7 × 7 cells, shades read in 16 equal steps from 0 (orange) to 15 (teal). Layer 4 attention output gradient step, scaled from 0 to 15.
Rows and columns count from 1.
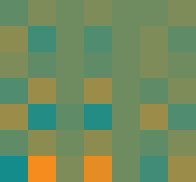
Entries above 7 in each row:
7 6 7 5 5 5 4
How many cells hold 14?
2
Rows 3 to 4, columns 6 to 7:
8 9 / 10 8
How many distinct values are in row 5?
5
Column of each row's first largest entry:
1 2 2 1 2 1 1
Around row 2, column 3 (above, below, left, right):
9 9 12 11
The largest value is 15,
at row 7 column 1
